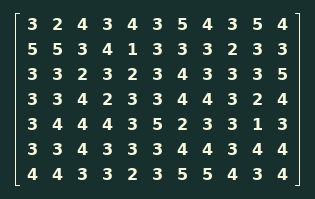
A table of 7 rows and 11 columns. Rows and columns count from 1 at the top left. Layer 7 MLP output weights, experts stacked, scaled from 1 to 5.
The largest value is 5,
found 8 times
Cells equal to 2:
8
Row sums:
40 35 34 35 35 38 40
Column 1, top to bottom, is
3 5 3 3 3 3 4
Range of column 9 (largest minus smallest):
2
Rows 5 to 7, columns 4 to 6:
4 3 5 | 3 3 3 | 3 2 3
